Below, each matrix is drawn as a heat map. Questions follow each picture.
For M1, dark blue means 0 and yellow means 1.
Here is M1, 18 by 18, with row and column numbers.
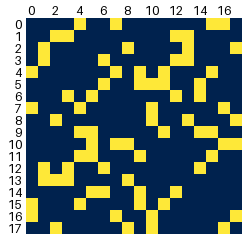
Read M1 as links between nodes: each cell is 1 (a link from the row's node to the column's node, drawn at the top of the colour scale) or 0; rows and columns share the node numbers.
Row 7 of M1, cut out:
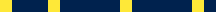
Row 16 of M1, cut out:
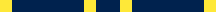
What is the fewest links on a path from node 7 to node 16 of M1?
1
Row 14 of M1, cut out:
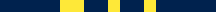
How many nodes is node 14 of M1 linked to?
4
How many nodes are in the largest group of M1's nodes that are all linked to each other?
4
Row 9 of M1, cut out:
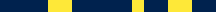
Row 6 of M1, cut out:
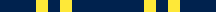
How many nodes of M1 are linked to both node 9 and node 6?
2
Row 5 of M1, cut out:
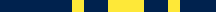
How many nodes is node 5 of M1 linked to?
5
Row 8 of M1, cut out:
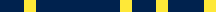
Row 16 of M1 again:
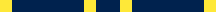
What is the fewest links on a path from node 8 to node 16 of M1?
2
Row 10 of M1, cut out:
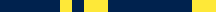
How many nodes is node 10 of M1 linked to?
5
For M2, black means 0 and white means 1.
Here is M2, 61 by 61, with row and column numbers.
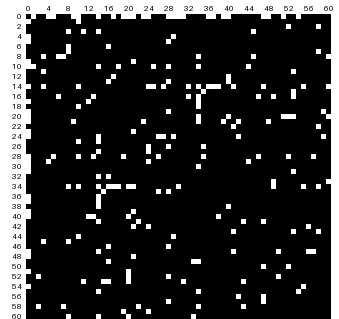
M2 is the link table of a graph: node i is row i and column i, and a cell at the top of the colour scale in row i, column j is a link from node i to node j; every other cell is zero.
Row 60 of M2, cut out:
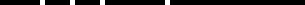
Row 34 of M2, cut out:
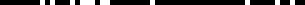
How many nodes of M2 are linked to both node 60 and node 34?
3
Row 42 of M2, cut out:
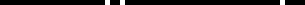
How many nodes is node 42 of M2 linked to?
3
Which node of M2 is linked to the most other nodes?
node 0
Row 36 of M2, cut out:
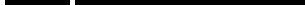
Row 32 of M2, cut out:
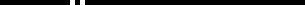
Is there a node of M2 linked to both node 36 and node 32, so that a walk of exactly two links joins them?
yes
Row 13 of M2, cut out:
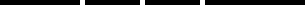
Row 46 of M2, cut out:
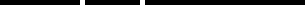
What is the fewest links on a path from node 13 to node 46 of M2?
2
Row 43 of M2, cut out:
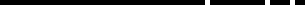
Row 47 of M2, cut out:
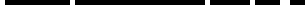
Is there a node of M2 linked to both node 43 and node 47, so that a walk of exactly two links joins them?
yes
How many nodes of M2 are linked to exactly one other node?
0
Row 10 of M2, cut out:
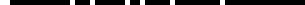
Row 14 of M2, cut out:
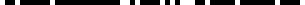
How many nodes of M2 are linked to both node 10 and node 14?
3
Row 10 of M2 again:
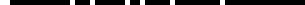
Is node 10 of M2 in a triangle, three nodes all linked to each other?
yes
